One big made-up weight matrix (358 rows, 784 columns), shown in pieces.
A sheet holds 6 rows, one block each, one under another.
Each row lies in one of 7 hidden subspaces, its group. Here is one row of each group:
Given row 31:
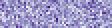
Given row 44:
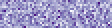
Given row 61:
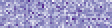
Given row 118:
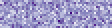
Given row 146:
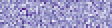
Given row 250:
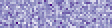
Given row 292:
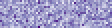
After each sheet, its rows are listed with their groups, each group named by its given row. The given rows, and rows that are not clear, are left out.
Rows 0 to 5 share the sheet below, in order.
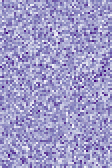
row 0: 146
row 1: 44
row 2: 61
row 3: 292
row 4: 31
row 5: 118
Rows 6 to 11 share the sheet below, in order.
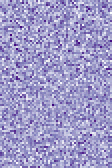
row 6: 292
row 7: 292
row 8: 292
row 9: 146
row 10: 250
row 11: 292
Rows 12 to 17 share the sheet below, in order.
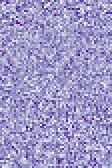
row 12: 292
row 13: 44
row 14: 250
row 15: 31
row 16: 31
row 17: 118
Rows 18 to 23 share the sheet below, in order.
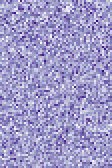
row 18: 61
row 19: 44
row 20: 61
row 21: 292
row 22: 292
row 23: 250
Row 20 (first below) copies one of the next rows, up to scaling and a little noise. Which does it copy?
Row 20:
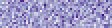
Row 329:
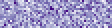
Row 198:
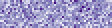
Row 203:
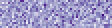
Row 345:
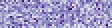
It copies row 203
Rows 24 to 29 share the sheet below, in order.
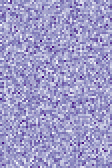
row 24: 31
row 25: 31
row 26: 44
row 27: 44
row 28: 146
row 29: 292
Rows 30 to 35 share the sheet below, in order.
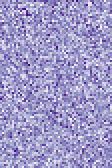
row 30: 146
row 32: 118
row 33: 44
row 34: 146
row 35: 61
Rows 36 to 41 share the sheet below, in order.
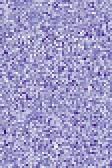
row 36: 44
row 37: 61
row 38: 44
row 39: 146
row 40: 44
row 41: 44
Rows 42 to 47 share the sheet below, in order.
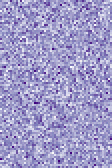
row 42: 61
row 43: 146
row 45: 31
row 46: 118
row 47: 118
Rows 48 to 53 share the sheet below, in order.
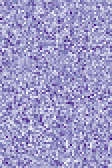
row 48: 118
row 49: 250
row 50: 292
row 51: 146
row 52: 118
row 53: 31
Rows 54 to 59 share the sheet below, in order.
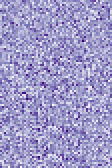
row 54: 61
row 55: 292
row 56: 44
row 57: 146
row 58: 292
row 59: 292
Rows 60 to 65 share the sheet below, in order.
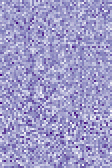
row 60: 292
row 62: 118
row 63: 118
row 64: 31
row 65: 292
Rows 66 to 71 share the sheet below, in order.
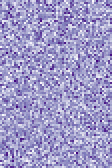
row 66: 250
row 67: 118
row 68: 61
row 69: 292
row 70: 292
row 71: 44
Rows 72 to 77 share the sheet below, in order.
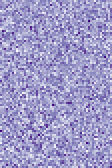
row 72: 61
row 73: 292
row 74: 31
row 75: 146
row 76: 118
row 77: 118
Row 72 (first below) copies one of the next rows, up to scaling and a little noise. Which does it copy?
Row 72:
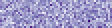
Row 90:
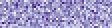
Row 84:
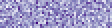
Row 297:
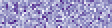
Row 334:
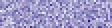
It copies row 334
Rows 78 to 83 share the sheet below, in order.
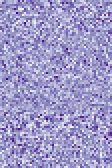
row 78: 61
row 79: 31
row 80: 31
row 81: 31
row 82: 44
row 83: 44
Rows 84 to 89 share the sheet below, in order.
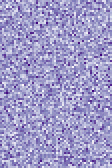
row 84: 61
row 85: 146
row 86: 118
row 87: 61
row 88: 61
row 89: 250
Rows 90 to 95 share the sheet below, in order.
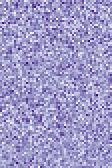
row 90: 61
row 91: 146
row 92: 31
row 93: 118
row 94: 118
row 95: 292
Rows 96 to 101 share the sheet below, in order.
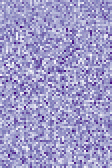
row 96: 292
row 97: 31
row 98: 118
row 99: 61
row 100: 61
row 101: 118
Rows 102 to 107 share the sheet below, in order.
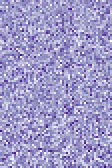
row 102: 61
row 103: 292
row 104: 61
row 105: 31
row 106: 118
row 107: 61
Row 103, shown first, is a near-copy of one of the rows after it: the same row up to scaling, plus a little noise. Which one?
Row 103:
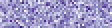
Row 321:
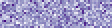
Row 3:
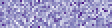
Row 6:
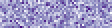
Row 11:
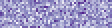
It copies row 6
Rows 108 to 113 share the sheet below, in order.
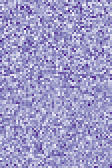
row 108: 31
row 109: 44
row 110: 250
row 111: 61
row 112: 31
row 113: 118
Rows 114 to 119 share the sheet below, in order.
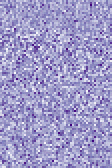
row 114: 31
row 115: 31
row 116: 292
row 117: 61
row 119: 250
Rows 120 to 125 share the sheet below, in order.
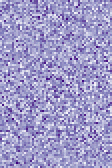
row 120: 292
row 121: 61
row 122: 31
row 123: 44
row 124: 118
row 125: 292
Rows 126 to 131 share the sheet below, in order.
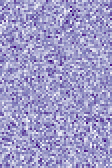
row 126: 31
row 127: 250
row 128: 250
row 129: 61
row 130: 118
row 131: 31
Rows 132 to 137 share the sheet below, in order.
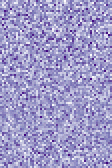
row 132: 250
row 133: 31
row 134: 250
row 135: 146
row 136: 250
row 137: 61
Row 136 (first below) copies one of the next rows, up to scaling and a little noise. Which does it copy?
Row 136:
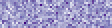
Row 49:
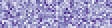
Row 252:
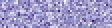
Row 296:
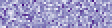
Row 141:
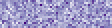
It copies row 141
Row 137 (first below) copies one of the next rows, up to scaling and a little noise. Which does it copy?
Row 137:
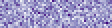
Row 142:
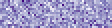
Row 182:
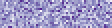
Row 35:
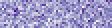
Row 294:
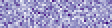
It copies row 294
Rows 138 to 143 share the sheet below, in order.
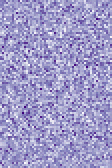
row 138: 61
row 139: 250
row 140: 118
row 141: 250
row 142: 61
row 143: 250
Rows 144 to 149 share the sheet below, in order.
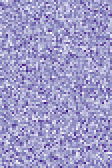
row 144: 31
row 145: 250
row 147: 44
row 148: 61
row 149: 292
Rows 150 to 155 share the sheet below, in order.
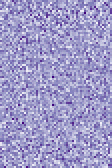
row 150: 44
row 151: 146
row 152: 146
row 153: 146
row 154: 44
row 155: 31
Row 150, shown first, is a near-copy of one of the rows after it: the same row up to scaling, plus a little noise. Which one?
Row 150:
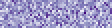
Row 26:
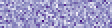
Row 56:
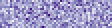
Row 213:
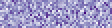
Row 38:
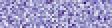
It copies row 213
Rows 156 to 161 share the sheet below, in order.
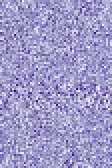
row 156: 61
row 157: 31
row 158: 292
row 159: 44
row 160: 31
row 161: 31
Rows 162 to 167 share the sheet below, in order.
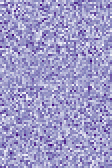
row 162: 44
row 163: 118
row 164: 31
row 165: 146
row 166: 292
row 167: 250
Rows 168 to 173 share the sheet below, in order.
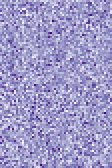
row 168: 146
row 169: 250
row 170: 250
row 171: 31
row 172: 31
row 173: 61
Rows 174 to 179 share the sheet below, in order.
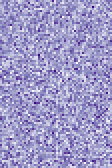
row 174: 61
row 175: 292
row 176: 292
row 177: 31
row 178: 61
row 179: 250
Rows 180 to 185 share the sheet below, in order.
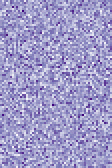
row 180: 44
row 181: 44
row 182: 61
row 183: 146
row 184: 292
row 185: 31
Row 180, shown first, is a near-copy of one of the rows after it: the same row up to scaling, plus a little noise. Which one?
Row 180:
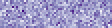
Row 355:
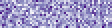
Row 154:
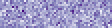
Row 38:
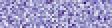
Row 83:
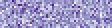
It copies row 154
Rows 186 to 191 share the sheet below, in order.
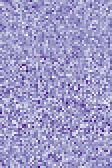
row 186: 31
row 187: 61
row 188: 146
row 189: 292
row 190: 61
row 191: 292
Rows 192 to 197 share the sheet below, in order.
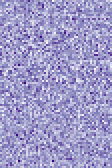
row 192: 61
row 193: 118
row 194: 44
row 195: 44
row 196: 292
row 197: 146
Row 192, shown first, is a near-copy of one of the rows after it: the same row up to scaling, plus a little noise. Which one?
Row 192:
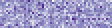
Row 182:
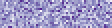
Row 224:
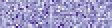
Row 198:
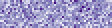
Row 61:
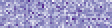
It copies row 61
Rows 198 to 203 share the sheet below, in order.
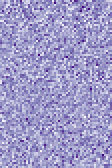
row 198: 61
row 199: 292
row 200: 118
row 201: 31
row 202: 31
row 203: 61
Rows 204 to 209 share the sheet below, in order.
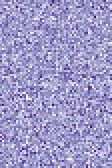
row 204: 31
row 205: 146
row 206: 250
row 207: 146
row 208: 31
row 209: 146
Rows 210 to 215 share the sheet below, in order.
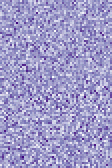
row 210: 292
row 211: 31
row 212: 146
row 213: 44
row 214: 61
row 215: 31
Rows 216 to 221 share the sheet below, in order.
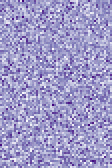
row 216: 61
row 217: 146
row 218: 250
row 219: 146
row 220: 146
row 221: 250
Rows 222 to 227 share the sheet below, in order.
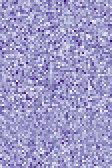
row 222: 250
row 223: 292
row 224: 61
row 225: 146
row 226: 31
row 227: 118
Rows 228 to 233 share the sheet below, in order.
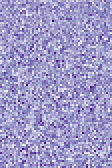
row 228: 146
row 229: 292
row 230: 61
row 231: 44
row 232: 118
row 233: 146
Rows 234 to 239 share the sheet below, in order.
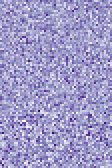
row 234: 118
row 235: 146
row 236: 31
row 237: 292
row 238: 146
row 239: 250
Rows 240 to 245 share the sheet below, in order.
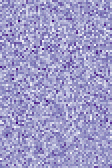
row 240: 146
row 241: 31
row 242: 61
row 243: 31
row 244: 31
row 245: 118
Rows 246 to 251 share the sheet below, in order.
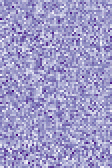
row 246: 118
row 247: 44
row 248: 118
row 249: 118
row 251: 250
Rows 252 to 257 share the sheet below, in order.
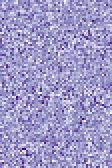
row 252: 250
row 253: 146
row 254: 44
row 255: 61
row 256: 61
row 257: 146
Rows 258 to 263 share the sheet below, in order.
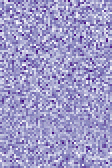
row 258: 292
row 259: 31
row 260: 146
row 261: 31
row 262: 146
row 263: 292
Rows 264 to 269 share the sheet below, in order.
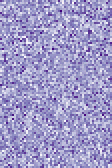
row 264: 292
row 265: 146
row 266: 44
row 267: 292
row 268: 44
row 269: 44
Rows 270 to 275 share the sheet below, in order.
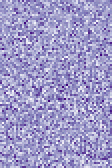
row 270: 61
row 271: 146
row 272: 118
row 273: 118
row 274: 44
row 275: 292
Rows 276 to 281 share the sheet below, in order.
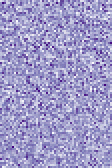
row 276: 292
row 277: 31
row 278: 31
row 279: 31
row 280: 146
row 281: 118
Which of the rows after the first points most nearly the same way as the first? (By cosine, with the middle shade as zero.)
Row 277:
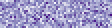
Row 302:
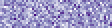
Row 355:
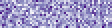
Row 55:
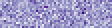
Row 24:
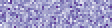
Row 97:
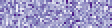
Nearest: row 97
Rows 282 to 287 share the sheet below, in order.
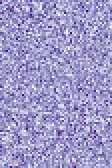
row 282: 118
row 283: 31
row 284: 146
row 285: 118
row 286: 118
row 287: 61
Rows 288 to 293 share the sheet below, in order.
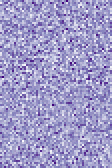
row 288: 118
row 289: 118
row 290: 146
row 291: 146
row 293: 61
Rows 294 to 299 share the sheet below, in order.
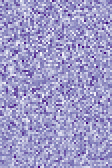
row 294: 61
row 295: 61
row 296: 250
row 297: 61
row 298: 118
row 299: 292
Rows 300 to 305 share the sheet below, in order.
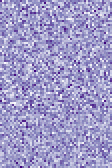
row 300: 146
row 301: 250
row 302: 44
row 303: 250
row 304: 146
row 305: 292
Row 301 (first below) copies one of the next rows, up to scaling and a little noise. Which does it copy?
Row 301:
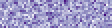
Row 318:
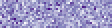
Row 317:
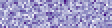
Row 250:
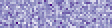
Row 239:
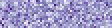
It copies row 317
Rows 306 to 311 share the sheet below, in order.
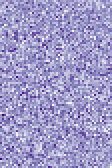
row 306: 61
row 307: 61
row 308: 292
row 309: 146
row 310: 292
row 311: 118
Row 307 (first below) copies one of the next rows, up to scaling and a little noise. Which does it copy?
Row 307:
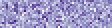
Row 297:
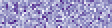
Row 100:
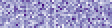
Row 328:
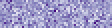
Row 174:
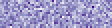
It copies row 297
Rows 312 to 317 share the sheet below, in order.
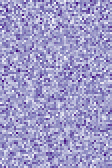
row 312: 44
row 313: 292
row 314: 250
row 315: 118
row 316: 292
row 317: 250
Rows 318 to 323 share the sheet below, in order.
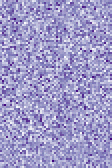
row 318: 250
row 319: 250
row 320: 250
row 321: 292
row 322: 118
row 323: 146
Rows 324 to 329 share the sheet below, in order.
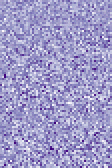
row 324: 44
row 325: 292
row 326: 44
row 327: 146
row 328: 61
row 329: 61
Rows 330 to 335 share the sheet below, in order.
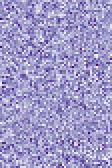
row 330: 118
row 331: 118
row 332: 118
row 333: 292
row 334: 61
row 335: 292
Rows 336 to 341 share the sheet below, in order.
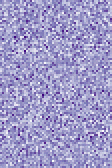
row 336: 44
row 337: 61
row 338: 292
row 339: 61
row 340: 44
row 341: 146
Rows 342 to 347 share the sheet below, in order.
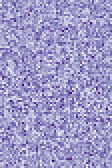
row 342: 250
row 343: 118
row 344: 250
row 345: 61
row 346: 118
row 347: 146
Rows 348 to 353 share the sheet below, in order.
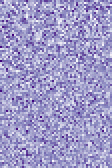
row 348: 118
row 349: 118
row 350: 31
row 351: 61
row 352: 44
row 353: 146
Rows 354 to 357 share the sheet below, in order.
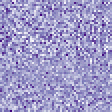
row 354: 44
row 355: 44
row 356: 31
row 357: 61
